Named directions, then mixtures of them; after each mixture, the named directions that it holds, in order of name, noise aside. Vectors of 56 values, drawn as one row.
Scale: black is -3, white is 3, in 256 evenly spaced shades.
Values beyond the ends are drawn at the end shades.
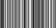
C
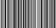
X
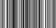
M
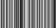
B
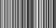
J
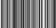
B, M, X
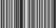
B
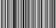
M, X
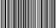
X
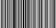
M, X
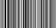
B, X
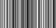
J, M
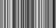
J, M, X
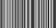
B, C, J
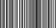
X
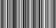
C, M, X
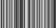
B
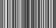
C, J, M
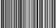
B, J, X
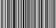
M, X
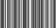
C, M, X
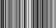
C, J, M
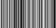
B, M, X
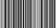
C, X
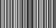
J, X
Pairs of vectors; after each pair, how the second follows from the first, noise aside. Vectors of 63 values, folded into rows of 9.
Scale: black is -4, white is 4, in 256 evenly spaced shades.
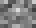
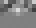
partly zeroed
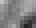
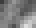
negated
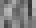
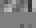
partly zeroed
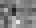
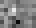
negated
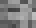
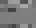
partly zeroed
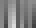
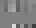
partly zeroed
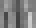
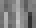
negated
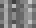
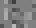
partly zeroed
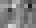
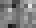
negated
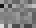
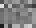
negated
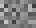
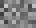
negated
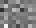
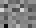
negated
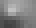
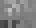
partly zeroed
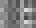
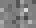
partly zeroed
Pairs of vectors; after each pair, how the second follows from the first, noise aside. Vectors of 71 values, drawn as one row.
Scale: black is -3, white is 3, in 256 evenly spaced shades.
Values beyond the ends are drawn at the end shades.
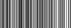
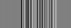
partly zeroed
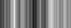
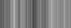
shrunk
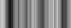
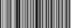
shuffled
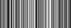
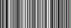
shuffled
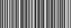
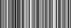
shuffled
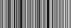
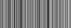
shrunk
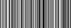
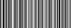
shuffled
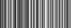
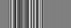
partly zeroed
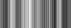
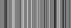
partly zeroed
